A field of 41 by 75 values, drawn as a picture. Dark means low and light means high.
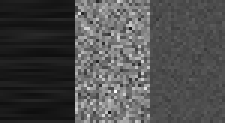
The table splits into one row of 3 panels. Panel 1,1: very low, streaked across, faint in contrast. Panel 1,2: middling, fine-grained, strong in contrast. Panel 1,3: low, fine-grained, faint in contrast.
